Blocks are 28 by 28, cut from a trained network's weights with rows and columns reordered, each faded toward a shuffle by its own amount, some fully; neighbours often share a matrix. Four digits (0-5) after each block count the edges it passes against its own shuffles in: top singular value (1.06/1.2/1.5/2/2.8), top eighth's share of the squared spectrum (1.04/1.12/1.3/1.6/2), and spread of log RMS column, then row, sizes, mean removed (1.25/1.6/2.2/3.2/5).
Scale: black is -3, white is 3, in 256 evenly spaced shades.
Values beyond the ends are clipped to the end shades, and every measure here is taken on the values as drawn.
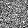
0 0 1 0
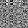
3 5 2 2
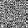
3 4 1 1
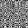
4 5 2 2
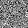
1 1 0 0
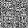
3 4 2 1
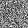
0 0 0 0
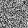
0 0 0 0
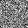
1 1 0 0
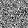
1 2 0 0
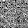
2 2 0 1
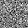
2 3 0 0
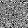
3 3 0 1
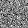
0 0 0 0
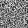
0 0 0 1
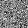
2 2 0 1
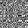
3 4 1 2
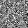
1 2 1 1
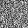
2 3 0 0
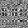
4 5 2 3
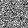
1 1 0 0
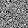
2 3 0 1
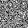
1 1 0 0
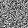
0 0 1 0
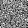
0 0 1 0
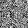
2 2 1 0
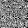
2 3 0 1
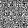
2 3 0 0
